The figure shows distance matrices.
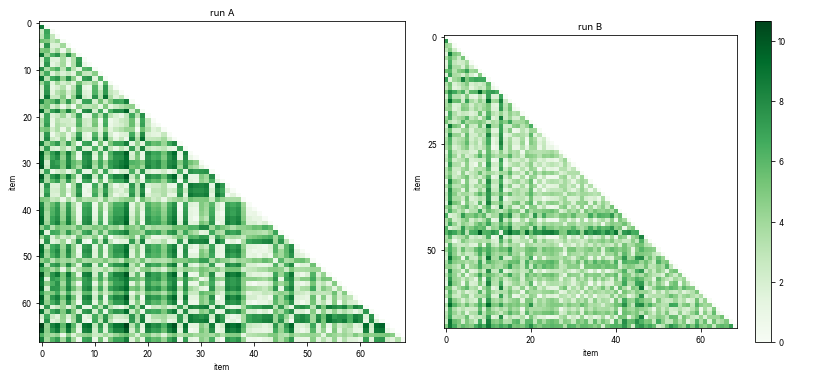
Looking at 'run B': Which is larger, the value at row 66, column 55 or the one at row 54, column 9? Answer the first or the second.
the second
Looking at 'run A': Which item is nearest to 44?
51
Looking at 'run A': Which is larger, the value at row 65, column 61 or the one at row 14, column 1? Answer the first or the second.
the first
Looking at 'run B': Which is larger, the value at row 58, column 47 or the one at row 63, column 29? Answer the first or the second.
the second
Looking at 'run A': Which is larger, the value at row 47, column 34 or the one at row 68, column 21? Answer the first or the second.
the first
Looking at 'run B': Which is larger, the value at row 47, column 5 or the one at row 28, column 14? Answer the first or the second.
the first
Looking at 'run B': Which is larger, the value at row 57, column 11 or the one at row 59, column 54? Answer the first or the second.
the second
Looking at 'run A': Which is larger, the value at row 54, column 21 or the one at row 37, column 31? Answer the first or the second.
the second
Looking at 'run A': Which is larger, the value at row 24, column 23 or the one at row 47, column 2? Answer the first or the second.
the first
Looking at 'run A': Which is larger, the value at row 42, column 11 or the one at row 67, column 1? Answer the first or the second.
the first
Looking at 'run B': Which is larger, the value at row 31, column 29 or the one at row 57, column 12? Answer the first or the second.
the second
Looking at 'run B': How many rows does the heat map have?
69
